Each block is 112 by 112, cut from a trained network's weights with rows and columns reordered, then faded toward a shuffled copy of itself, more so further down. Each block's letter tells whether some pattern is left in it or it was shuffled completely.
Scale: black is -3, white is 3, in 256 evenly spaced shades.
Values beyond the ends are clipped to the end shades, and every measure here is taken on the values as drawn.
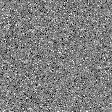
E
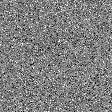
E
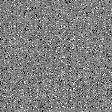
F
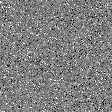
E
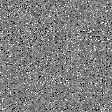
F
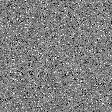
E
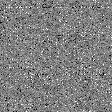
F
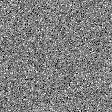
E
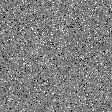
E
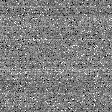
F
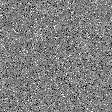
E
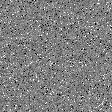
E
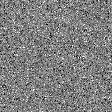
F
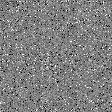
F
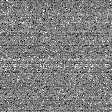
F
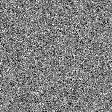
E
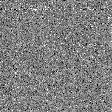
F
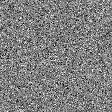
E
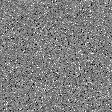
E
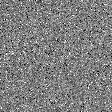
E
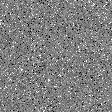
E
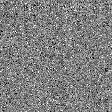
F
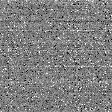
F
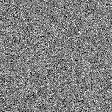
F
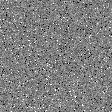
E
